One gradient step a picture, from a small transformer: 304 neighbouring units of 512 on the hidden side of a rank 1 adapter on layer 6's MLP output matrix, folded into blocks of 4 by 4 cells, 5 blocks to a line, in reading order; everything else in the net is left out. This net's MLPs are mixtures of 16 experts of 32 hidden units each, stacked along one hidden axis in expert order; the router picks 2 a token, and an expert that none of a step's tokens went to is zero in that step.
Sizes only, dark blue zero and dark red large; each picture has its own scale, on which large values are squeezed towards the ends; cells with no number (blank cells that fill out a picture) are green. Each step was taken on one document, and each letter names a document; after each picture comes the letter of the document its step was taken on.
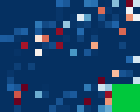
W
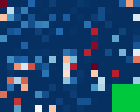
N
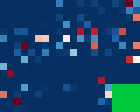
W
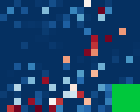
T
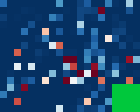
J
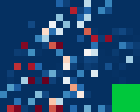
T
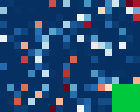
W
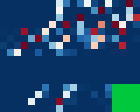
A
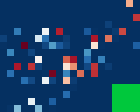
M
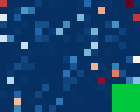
W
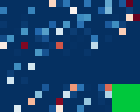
A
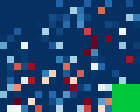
M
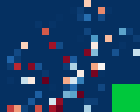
T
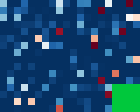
A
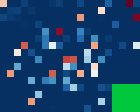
M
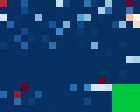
A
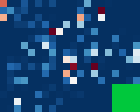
N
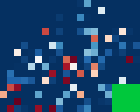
M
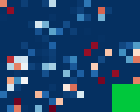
N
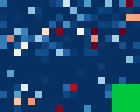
A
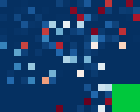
A
